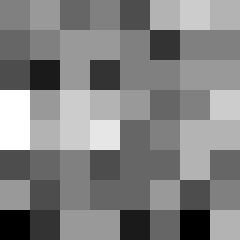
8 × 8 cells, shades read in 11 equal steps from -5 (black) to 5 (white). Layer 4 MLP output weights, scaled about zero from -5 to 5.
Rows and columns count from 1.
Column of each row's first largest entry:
7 3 3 1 1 7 1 8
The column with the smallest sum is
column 5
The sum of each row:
5 -2 -6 14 17 -6 -4 -14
